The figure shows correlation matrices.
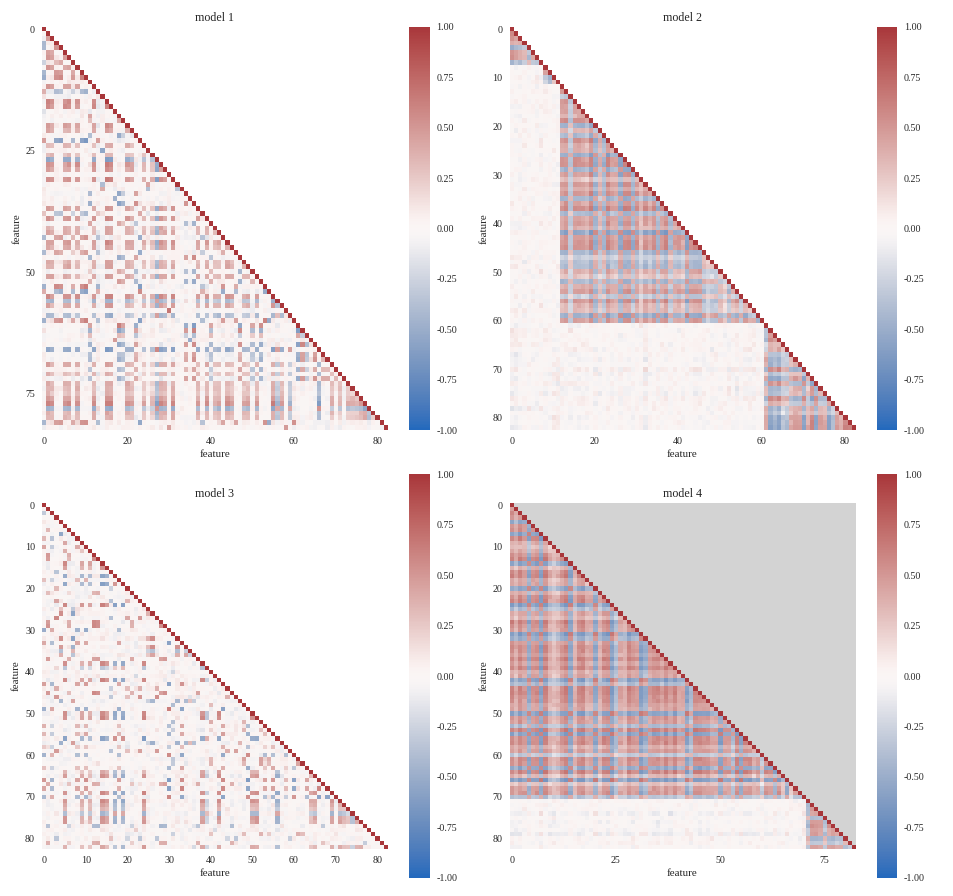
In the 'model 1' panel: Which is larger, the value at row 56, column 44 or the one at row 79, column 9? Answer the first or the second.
the second
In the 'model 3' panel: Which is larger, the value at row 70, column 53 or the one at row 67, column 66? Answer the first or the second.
the second
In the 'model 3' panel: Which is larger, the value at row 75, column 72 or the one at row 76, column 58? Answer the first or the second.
the first
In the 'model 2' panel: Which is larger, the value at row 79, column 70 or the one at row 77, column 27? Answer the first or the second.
the second
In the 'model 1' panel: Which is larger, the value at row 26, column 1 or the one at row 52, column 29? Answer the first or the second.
the first
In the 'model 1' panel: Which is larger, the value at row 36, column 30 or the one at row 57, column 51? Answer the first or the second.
the second
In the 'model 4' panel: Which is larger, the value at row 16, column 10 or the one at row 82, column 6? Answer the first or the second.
the first
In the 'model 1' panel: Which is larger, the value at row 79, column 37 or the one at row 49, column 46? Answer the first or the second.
the first
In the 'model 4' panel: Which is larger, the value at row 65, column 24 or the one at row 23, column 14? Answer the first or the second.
the first
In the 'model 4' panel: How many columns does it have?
83
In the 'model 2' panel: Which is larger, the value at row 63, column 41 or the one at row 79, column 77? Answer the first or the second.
the first
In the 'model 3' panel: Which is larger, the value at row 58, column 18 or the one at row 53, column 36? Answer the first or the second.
the first
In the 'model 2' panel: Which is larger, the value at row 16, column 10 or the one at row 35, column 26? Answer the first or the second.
the second
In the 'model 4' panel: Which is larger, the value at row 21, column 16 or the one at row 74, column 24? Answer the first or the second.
the first
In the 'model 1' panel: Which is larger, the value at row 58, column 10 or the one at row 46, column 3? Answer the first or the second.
the second
